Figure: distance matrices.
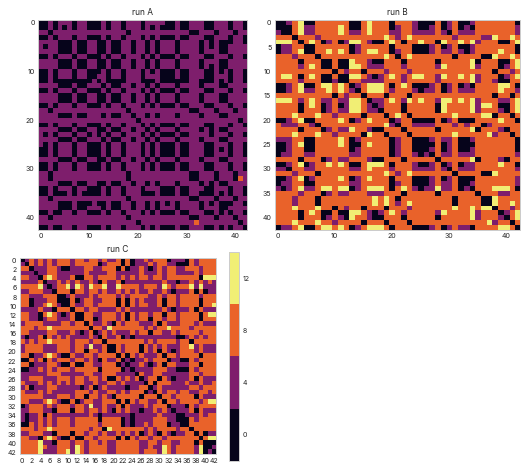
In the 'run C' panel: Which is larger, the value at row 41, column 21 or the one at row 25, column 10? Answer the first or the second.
the first
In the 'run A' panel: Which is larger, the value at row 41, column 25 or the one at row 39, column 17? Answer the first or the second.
the first
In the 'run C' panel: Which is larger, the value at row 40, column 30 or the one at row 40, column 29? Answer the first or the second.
the second
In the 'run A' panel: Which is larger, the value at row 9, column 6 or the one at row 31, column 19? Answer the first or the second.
the second
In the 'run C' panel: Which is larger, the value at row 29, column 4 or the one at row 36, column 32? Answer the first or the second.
the first
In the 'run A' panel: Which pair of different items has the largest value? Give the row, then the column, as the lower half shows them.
41, 32
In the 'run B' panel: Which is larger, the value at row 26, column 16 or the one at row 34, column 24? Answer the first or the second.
the first
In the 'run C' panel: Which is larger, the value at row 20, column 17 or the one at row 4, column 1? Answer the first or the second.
the second
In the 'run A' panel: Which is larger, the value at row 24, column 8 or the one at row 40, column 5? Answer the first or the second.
the second
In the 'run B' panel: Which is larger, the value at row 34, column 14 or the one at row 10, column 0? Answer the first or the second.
the second
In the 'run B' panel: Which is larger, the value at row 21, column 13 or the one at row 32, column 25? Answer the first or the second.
the first
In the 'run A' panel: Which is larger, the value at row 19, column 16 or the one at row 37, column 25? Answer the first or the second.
the second
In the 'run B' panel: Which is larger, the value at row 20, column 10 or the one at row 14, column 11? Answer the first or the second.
the second
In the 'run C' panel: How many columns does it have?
43
